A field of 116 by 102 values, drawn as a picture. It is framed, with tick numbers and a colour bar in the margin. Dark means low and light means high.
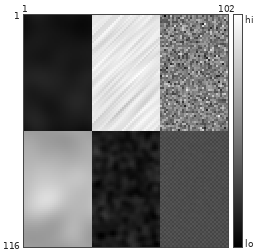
It is made of 2 by 3 panels. Panel 1,1: very low, smooth, faint in contrast. Panel 1,2: very high, slanting up to the right, faint in contrast. Panel 1,3: middling, fine-grained, strong in contrast. Panel 2,1: high, smooth. Panel 2,2: very low, blotchy, faint in contrast. Panel 2,3: low, checkered, faint in contrast.
